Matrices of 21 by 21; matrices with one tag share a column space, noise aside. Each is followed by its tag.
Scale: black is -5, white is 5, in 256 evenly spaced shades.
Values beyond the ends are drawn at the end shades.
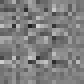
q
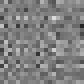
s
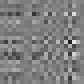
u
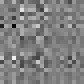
q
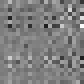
q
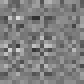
s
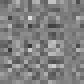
s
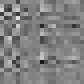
q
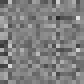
s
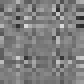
q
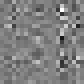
q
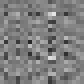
u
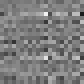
u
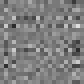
s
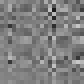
q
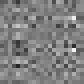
s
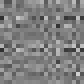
s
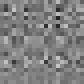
q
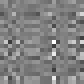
u
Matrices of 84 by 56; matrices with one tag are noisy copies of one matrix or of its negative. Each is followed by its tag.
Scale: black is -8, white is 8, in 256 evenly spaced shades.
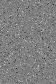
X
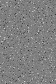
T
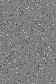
X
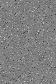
T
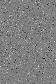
X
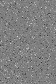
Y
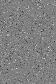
X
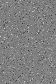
T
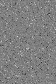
Y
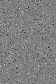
X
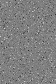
T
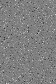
T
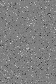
Y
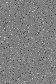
T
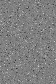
X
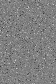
X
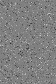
Y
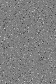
T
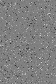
Y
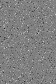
T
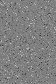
Y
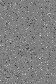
Y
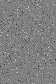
X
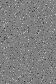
T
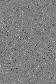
X
